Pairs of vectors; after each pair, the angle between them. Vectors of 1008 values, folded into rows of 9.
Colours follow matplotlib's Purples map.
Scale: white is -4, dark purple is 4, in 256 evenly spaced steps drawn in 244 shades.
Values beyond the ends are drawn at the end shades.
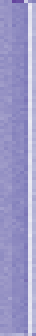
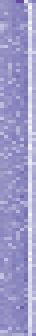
nearly parallel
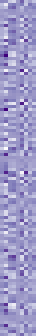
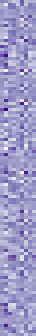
nearly parallel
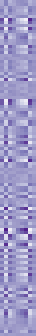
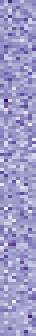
partly opposed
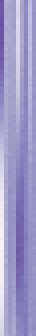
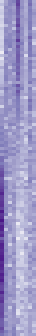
nearly opposite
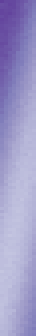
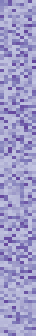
orthogonal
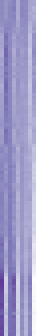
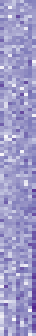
partly opposed
